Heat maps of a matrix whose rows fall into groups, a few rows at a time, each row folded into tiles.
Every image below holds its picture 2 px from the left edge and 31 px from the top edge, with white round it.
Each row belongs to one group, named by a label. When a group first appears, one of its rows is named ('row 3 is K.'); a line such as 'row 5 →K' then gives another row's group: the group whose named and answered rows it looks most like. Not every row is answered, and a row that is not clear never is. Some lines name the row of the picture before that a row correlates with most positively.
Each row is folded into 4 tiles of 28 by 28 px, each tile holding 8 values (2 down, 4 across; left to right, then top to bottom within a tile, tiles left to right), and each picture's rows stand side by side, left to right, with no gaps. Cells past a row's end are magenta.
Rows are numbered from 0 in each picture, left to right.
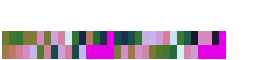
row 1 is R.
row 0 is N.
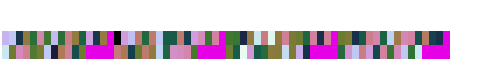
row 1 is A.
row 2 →R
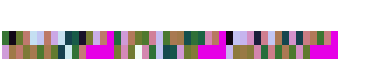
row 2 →A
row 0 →R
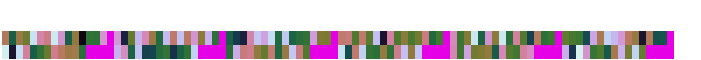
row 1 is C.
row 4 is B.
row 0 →R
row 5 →R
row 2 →R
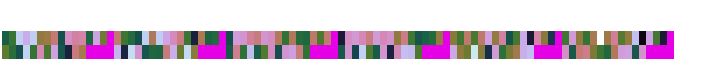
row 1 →R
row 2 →A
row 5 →N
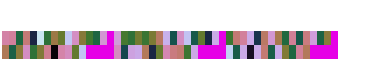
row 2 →B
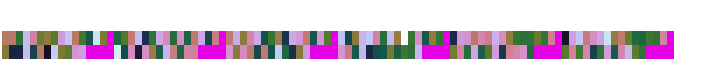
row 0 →C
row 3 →C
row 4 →A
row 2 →C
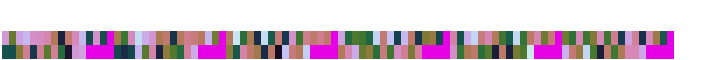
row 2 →N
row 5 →N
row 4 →C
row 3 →N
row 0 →C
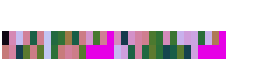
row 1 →C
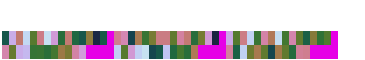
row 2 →B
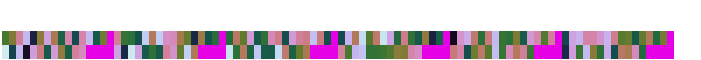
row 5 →A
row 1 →R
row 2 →B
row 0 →B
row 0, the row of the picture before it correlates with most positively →2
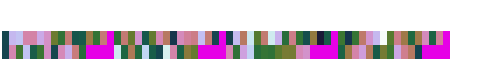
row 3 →R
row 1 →B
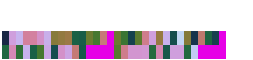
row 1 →N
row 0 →A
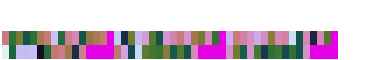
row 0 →N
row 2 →C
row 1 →C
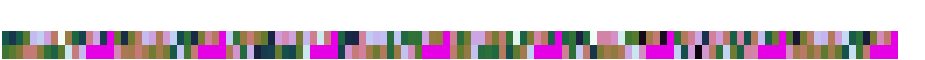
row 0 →R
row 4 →C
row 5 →R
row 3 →R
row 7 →R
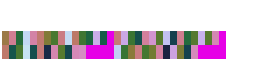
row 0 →C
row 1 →N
